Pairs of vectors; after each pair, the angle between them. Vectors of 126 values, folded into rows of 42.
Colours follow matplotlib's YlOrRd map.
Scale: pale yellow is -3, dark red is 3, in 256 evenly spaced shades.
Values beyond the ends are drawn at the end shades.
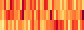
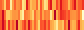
nearly opposite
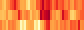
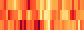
nearly opposite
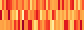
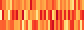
nearly opposite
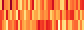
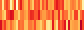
partly opposed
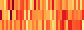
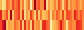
partly aligned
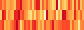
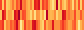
nearly parallel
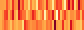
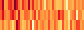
orthogonal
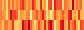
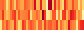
partly aligned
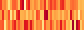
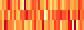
nearly opposite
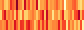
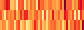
nearly opposite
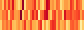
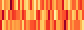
orthogonal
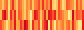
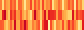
nearly parallel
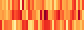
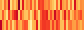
partly aligned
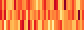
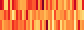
orthogonal
